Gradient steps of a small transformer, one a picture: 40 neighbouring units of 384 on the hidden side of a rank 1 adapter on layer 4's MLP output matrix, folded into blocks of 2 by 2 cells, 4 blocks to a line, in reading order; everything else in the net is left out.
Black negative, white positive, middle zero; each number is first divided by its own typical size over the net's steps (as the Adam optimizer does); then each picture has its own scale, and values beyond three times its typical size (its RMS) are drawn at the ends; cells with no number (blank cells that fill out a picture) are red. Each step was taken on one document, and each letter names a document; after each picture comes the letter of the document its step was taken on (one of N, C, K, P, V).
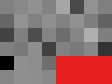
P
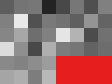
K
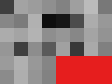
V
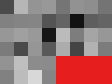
V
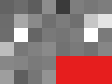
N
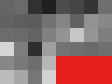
K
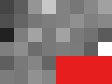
P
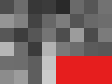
K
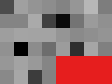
V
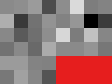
N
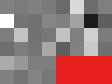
N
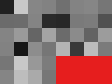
V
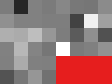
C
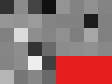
K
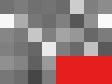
P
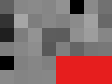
P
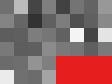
C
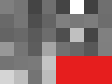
K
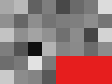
C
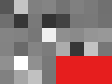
V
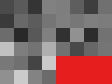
K
